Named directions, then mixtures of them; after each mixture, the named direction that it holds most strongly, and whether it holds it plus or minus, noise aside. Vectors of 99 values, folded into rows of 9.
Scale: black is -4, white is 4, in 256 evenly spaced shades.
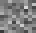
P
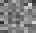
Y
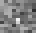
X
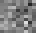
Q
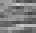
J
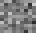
Y, minus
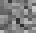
P, minus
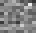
Y, plus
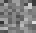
Y, plus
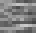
J, plus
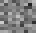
Y, minus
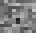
X, minus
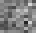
Q, minus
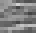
J, plus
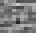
J, plus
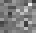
Q, minus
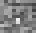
X, plus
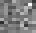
Y, plus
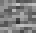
J, plus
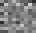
Y, plus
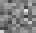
P, minus
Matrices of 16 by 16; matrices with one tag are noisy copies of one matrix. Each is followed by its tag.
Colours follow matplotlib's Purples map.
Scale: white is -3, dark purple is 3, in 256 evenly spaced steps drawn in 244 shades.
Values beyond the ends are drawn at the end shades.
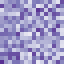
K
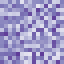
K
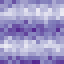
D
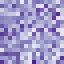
K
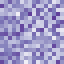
K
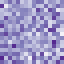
K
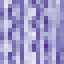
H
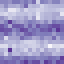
D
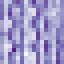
H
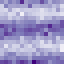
D
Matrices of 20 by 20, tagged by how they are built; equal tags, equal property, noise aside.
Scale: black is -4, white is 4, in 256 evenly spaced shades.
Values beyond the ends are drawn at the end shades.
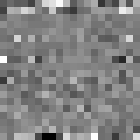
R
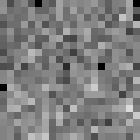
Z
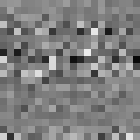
R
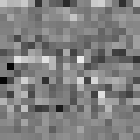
R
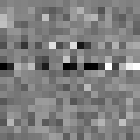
R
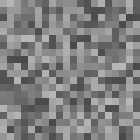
Z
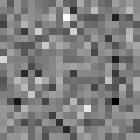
Z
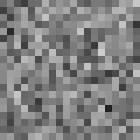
Z
